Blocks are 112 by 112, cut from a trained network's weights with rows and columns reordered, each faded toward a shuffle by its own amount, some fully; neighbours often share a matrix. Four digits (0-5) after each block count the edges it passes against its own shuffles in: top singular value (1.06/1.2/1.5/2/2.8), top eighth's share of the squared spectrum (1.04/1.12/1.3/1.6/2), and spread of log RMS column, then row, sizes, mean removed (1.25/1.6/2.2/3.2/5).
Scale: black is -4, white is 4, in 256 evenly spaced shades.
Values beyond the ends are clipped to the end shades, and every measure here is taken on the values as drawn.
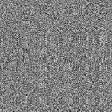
4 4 2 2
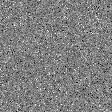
0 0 0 0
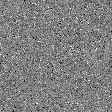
0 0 0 0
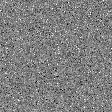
0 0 0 0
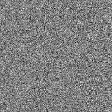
3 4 2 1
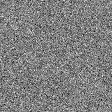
0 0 0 0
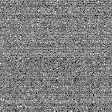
3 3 2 0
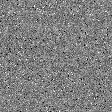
0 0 0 0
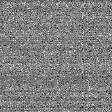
3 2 2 0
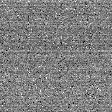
3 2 2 0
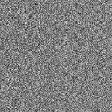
4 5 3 2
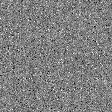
1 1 0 0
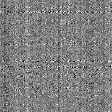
4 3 1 3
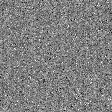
1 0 0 0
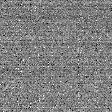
3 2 2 1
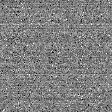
3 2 2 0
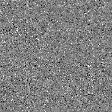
3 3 2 2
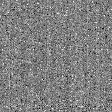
2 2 0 2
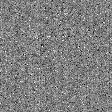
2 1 0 1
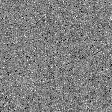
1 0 0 0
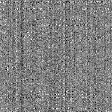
4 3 1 3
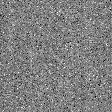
1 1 0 0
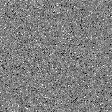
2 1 0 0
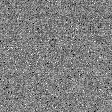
1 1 0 0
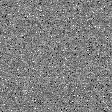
1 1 1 0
